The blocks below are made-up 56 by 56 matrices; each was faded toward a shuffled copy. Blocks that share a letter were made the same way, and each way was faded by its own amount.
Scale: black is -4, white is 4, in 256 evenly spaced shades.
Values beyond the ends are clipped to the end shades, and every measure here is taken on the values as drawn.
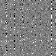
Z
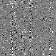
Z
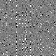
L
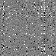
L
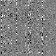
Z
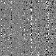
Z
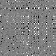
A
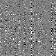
Z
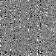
Z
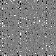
L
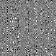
Z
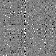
L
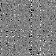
Z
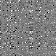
L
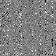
Z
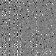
L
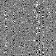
Z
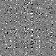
L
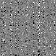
Z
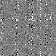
Z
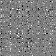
L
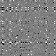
A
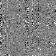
Z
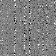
Z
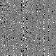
Z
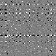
A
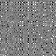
A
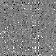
L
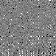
L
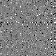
L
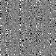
Z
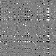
A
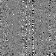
Z
